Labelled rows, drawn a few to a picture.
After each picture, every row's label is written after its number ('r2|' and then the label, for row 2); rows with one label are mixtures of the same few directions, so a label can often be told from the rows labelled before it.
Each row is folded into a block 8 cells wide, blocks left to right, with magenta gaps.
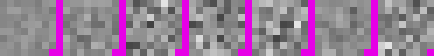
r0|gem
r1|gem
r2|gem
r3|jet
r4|gem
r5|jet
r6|gem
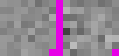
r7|jet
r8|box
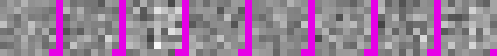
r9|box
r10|box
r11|box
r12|gem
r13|jet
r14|gem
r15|box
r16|box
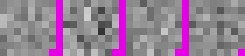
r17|gem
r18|jet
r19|jet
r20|box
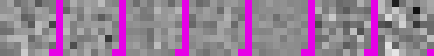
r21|jet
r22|box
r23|box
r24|gem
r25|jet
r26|box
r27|jet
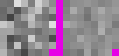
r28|jet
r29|jet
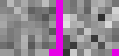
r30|box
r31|gem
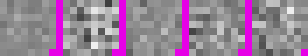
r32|box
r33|box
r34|jet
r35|box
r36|jet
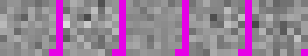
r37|gem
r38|gem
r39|box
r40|jet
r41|box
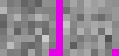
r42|box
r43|box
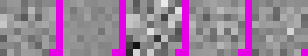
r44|gem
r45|jet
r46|gem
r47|box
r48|jet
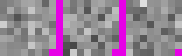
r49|box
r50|gem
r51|jet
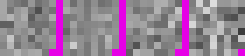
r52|jet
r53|box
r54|gem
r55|box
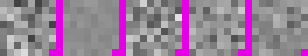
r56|jet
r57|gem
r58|jet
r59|box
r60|jet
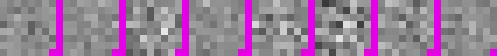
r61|box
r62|jet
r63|jet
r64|jet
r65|box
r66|gem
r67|gem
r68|box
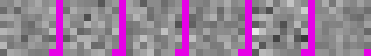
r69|box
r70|gem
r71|jet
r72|gem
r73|box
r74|box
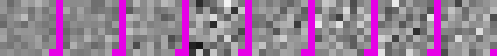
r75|gem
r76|box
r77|box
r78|gem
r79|gem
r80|gem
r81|jet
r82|jet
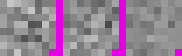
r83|gem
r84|gem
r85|gem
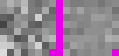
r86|gem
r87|box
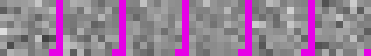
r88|box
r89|gem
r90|jet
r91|jet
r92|jet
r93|gem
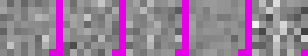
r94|box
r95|gem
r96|box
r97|box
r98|box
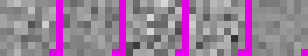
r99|gem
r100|gem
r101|gem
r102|box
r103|gem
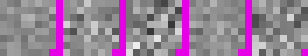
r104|jet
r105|box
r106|gem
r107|box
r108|gem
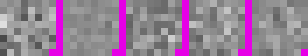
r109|gem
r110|gem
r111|box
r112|jet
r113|jet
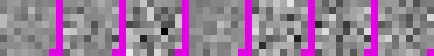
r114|gem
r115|box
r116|jet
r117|gem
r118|box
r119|box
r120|jet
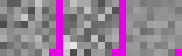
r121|gem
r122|gem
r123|gem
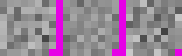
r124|box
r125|jet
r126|jet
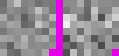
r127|jet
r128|gem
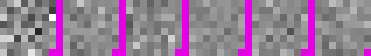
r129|jet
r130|jet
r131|box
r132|jet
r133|jet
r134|jet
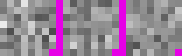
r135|box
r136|box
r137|gem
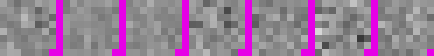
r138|jet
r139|box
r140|box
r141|jet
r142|gem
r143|box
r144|jet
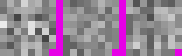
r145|box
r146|gem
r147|box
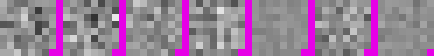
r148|jet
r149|jet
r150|gem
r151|box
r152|box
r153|jet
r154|gem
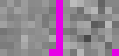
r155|box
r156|gem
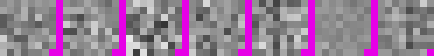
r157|gem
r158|box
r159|gem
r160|jet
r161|box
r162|gem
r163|box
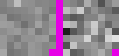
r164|jet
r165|box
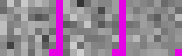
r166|box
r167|jet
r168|jet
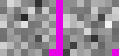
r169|gem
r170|gem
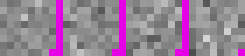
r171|gem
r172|jet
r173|gem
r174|jet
